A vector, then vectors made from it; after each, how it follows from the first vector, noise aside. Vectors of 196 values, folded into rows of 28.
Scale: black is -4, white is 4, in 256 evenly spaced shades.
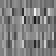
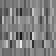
reversed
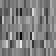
reversed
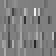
partly zeroed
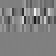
partly zeroed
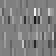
partly zeroed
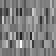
reversed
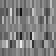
reversed
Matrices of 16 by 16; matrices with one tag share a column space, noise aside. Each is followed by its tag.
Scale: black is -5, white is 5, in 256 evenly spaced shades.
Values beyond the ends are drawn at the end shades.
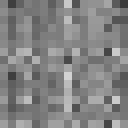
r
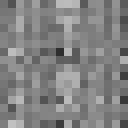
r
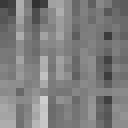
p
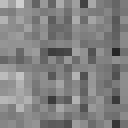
r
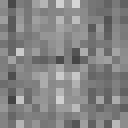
r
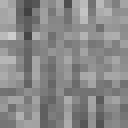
p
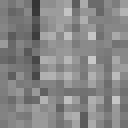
p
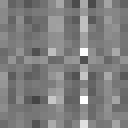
r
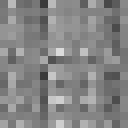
r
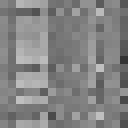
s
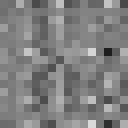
r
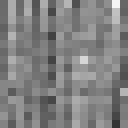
p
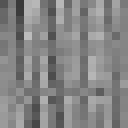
p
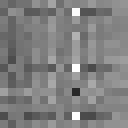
s
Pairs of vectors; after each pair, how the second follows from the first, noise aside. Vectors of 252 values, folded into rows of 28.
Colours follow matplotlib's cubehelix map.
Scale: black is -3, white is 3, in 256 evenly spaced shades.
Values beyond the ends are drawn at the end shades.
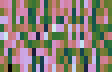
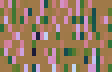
partly zeroed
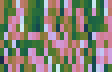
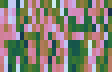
reversed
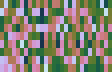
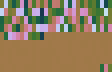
partly zeroed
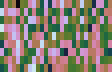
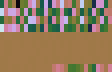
partly zeroed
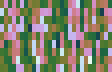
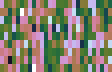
reversed
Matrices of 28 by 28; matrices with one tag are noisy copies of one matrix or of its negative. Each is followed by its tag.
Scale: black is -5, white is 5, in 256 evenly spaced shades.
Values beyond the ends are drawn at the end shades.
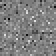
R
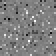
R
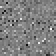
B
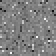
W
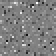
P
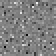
P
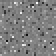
P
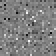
R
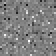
R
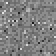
B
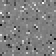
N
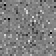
R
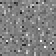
P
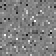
R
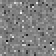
P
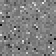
N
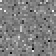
W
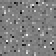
P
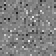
R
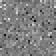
R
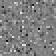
P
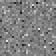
P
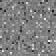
W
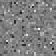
P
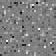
P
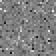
W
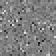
B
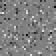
R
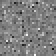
P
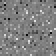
R
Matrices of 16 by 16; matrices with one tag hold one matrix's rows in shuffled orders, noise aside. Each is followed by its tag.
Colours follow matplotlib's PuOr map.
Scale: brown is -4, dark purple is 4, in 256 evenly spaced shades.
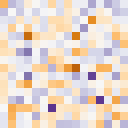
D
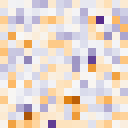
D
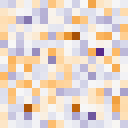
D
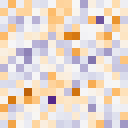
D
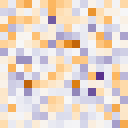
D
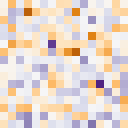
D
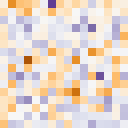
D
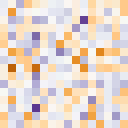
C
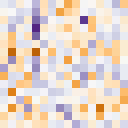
C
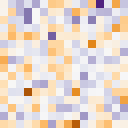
D
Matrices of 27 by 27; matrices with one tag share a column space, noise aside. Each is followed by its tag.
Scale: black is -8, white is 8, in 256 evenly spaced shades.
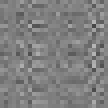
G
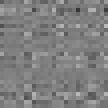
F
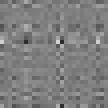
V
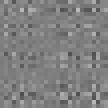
F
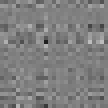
V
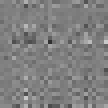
V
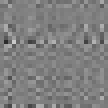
V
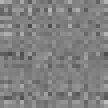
F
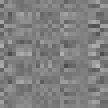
G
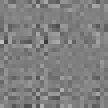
V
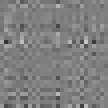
V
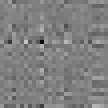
V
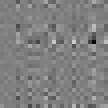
V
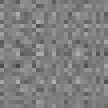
G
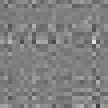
V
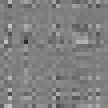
V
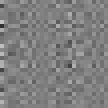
G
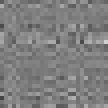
V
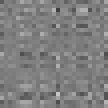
F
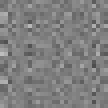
G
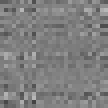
F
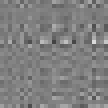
V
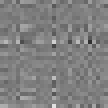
V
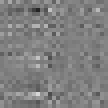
F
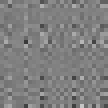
V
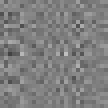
G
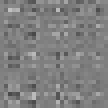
F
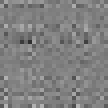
V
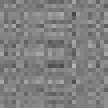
G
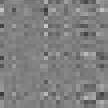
F
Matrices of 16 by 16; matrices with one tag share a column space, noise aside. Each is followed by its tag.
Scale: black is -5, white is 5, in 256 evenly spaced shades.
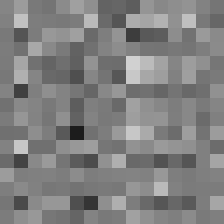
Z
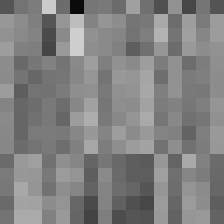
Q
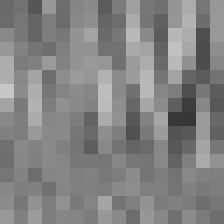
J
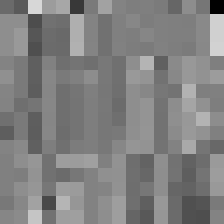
Q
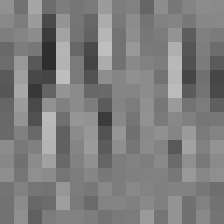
J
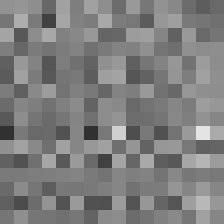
Z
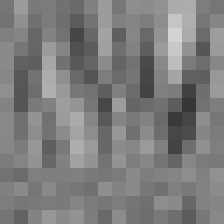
J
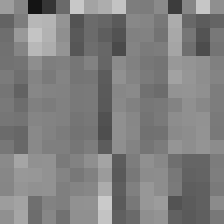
Q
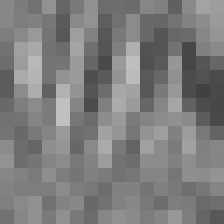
J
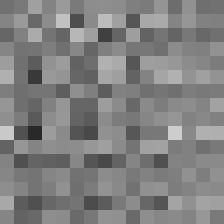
Z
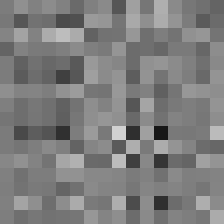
Z
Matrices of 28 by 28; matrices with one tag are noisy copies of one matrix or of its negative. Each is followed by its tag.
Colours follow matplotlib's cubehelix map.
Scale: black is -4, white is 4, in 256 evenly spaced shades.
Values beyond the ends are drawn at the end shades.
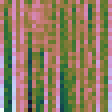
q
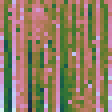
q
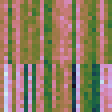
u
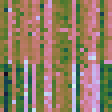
u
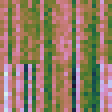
u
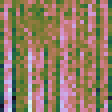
q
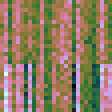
u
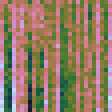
q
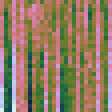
q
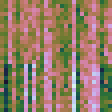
u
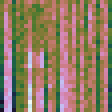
q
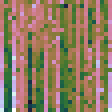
q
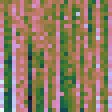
q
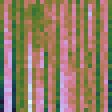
q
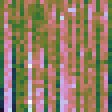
q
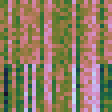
u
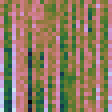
q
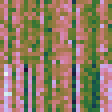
u
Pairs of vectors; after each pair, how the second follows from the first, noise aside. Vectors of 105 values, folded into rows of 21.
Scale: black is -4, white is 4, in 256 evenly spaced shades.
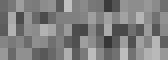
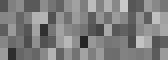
shuffled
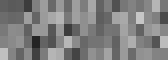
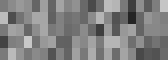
reversed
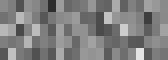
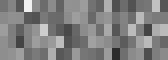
reversed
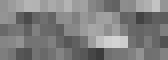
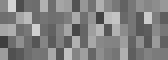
shuffled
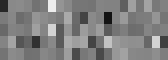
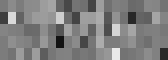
reversed
